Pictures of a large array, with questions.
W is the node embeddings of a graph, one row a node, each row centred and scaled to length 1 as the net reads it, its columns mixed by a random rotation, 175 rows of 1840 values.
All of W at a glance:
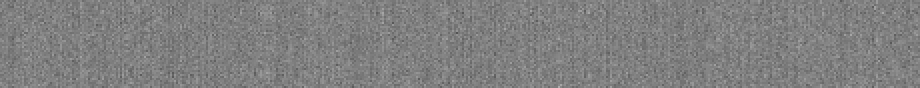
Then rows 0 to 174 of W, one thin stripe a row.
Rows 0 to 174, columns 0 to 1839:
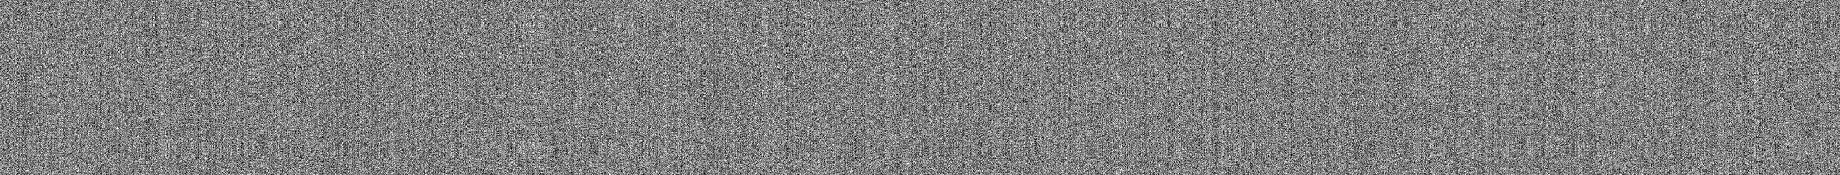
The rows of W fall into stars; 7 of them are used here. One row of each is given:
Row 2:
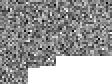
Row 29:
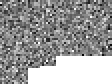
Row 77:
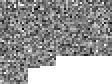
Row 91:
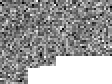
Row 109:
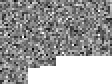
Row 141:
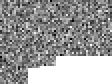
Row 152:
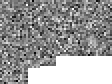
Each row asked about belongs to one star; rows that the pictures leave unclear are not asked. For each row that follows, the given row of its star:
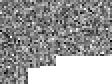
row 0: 141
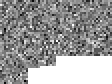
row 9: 152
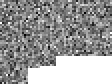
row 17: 109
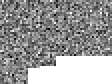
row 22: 152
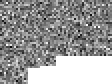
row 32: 77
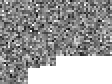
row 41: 2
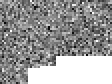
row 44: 109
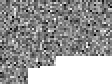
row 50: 141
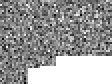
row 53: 152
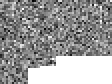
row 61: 152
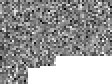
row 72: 141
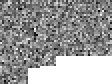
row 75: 29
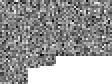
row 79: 91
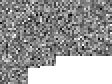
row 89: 2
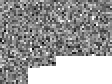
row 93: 109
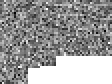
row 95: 29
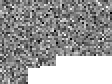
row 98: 141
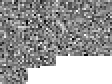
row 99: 77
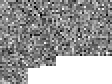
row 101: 77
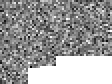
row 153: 109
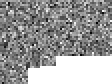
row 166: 2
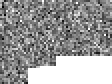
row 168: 152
